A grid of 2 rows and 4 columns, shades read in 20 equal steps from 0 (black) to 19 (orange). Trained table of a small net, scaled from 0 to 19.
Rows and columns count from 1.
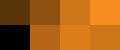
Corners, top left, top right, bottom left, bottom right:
7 19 0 16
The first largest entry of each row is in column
4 3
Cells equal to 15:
0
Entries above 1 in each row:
4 3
